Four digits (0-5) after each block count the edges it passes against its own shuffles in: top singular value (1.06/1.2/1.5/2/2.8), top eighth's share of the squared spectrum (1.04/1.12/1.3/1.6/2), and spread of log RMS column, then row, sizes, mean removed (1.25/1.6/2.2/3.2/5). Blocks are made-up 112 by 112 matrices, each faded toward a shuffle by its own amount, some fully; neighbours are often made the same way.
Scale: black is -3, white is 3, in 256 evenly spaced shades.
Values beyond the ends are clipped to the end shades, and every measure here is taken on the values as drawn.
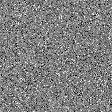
2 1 0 0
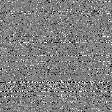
2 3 0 4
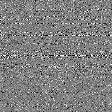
2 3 0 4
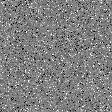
0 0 0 0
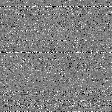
2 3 0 3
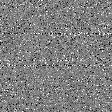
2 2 0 2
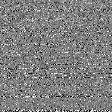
2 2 0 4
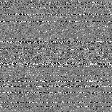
2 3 0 4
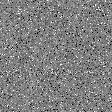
0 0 0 0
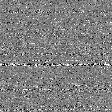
2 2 0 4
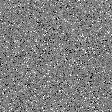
0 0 0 0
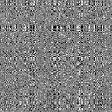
5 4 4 3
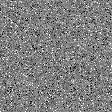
3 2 0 0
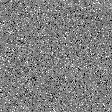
2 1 0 0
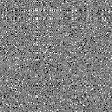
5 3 2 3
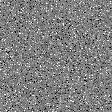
2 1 0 0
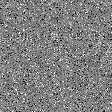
3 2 0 0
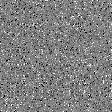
4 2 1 1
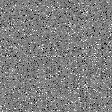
3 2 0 0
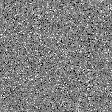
2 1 0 0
